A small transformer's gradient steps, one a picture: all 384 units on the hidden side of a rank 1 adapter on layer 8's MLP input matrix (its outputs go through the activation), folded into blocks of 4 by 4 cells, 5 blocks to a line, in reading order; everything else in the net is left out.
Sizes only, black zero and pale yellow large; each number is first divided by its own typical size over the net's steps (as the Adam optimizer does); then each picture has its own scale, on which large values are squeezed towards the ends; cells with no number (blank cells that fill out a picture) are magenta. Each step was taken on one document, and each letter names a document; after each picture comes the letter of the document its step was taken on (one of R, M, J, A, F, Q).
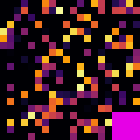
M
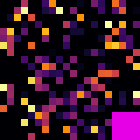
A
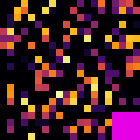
M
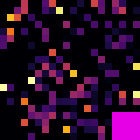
A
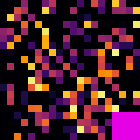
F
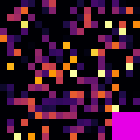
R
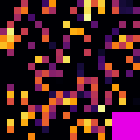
M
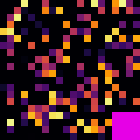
M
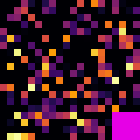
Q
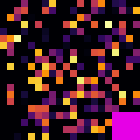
R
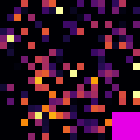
A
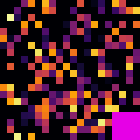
F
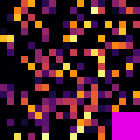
F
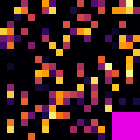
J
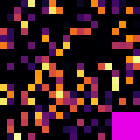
J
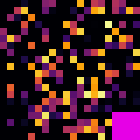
F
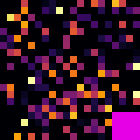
A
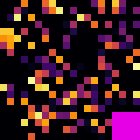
A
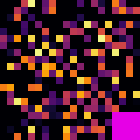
F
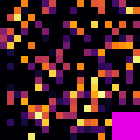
R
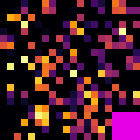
F
